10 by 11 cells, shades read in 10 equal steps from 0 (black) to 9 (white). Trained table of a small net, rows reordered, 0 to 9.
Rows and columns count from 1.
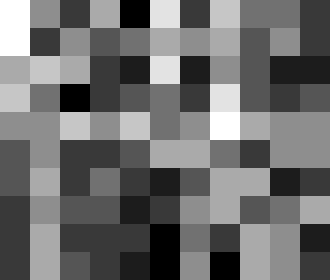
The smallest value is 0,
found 5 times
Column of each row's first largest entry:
1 1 6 8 8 6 2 8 2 2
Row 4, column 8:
8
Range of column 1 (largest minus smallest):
7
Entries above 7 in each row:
2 1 1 1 1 0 0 0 0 0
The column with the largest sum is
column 8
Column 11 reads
2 2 1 3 5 5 2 6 1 2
